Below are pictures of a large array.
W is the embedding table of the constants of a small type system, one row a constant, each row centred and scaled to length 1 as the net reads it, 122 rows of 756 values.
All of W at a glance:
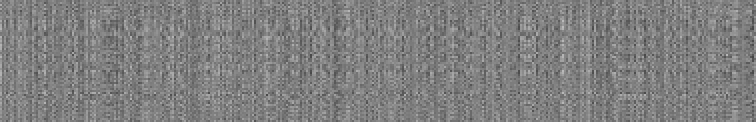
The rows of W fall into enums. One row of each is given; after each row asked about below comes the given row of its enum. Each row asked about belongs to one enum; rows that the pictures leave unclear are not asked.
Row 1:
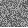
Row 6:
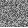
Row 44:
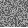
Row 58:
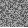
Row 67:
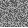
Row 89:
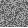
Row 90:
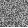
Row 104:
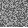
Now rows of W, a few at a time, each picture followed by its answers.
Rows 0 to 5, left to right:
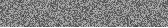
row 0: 58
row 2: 104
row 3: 58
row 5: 1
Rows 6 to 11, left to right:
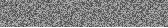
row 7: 58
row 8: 89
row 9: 67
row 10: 58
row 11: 58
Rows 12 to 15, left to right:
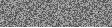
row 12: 89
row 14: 104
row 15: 58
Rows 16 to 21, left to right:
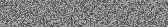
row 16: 6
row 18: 44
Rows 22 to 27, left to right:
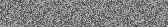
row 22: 58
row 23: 89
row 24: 89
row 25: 1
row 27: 89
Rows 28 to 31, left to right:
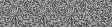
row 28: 44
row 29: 44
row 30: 44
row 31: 104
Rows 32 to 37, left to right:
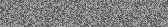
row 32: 58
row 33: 104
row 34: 58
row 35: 104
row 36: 1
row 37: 1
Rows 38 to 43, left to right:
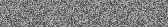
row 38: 1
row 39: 90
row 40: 44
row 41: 89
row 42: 89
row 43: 104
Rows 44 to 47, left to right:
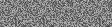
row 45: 44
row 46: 67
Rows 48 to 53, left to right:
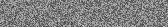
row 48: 89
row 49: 1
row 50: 90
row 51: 67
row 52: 58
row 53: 104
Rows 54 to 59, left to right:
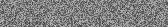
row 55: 90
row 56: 44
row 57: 44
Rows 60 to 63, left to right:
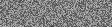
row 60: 58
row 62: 1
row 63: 104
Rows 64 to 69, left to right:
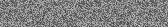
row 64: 67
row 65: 89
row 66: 1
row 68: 90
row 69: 67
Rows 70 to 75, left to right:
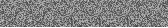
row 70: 89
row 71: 89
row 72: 44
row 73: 44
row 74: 44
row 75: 1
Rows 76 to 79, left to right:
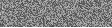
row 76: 104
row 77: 44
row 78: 1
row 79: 67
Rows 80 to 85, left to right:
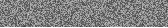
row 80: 44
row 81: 104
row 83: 1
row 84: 58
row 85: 104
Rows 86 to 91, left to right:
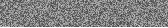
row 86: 58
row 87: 1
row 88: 104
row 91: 67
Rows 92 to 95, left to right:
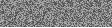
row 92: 89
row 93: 89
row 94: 67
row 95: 67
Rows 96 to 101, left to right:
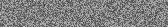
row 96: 104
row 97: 6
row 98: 67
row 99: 1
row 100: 58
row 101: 89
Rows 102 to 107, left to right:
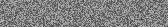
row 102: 89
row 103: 44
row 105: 1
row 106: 44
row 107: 58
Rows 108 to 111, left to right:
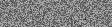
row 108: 67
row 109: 89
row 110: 44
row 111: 58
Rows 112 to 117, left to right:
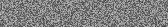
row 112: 104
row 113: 44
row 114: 89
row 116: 104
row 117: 44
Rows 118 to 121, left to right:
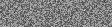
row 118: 58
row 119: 104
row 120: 89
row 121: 58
